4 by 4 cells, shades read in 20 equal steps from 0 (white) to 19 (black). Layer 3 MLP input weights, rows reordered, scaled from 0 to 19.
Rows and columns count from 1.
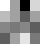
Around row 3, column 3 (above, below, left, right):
12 2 10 12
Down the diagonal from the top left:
0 7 9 10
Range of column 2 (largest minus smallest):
3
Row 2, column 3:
12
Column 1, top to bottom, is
0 5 9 12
